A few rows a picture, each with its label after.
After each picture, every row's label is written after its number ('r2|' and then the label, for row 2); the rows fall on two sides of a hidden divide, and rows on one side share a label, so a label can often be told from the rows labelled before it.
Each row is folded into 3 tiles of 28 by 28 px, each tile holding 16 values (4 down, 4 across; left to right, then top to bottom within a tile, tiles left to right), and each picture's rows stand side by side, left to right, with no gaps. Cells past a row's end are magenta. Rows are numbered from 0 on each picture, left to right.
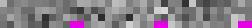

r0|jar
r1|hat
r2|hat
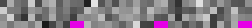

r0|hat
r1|hat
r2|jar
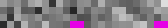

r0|jar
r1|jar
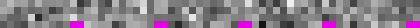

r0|hat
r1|hat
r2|jar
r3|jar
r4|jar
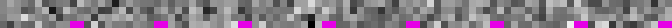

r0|jar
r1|jar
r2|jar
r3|hat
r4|jar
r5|hat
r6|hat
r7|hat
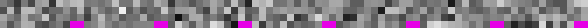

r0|jar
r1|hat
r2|hat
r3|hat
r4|jar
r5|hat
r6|jar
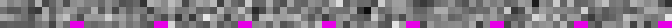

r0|jar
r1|jar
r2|jar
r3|jar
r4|jar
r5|hat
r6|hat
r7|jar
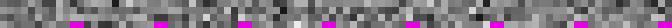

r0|jar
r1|jar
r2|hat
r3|hat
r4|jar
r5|jar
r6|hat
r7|hat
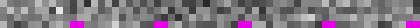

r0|jar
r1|hat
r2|jar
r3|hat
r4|jar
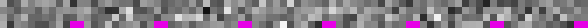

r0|jar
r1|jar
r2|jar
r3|hat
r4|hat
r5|jar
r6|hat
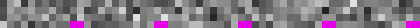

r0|jar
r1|jar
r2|hat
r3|hat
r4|jar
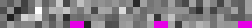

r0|jar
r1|jar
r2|jar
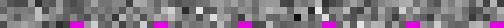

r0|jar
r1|hat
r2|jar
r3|hat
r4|hat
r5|jar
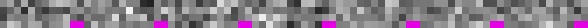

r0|hat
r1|hat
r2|hat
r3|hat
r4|hat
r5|jar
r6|jar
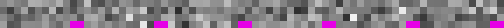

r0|jar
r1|jar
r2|jar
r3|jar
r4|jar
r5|jar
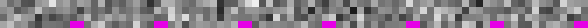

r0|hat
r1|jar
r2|jar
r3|jar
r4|jar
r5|hat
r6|jar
